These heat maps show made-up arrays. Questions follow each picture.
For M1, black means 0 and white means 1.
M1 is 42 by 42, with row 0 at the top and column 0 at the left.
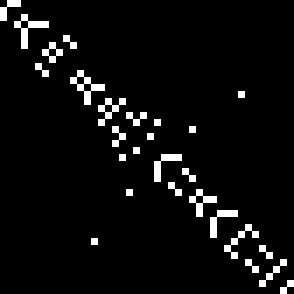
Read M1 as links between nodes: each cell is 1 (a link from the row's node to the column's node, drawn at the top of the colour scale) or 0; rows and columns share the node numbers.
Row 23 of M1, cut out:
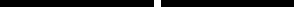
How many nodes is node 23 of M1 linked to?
1
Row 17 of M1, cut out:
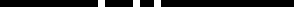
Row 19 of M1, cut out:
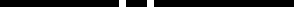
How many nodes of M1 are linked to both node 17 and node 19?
0
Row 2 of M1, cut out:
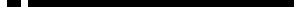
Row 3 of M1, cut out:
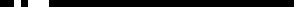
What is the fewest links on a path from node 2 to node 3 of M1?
1
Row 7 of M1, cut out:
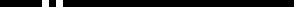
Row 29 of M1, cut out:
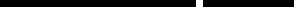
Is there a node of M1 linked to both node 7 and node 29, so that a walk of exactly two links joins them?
no
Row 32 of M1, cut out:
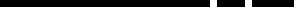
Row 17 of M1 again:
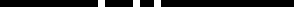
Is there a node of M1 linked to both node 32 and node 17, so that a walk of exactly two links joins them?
no
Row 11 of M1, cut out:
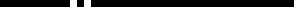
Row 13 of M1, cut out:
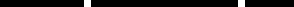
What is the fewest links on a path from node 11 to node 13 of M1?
2
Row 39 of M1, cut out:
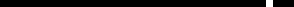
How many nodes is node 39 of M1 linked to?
1
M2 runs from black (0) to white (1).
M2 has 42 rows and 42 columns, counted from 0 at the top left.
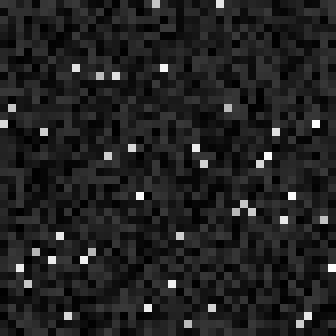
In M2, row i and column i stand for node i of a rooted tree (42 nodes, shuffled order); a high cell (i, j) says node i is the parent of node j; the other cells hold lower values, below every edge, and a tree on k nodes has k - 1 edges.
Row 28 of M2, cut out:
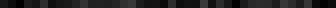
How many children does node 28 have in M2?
0
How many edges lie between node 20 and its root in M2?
3
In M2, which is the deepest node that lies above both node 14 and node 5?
39
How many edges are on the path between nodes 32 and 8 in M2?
2
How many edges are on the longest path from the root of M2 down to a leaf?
5
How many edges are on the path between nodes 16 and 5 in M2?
1
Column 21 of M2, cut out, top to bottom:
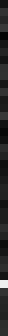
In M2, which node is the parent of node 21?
35
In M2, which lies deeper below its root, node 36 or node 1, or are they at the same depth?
node 36
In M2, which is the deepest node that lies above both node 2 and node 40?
0
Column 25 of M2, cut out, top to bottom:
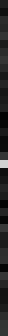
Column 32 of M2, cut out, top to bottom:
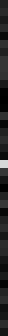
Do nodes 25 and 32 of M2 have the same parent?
yes
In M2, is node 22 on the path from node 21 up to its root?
no
